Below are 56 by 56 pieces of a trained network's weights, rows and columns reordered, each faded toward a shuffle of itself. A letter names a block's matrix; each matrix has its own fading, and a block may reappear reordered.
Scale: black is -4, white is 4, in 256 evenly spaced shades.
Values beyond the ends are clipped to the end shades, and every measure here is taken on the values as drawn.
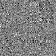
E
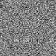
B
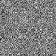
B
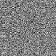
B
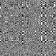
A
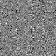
E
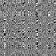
A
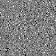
E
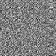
B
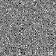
E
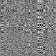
A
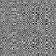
A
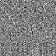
E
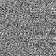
B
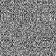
B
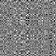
A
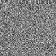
B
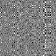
A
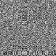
B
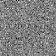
E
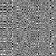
A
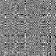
A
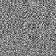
B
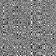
A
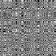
A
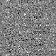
E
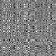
A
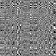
A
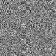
B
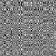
A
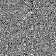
E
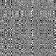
A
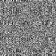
B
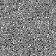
E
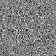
E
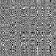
A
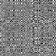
A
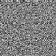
B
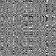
A
